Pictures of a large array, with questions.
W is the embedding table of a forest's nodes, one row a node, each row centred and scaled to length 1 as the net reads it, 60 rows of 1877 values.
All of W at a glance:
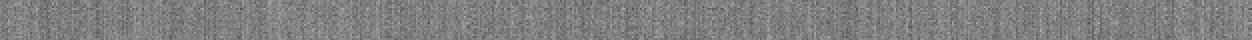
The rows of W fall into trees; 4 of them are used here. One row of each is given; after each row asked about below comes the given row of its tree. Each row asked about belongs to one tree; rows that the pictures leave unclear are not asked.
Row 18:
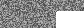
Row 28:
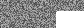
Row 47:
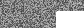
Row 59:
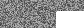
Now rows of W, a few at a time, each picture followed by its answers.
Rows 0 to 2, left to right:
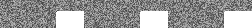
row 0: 18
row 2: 59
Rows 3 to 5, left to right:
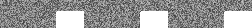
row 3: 28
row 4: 18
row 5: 28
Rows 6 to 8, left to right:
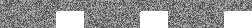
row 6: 28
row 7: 28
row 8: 59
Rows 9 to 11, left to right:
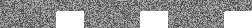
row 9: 47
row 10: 59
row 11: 47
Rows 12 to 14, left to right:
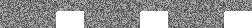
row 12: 18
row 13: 18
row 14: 18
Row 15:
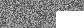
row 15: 59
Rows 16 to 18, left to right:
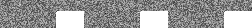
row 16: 18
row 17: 47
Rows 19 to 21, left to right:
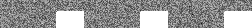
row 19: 28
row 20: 28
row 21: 47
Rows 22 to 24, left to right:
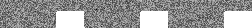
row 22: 59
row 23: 18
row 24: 28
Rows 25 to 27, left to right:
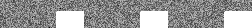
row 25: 59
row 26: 59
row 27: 28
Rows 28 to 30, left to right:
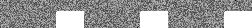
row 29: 47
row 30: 18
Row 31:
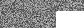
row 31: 47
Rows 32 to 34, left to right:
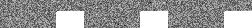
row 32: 18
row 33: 47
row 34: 47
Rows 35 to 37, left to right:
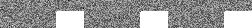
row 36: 28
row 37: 47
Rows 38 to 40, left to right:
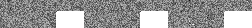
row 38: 18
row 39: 18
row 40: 59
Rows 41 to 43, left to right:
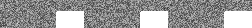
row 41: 59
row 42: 18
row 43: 28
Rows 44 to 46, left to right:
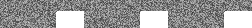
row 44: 18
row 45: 28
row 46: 18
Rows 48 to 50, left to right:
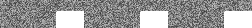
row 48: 28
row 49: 28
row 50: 47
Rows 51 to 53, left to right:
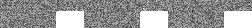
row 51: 28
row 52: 18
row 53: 59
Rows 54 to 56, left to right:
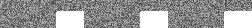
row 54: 28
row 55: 28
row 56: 28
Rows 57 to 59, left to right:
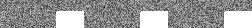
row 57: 28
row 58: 18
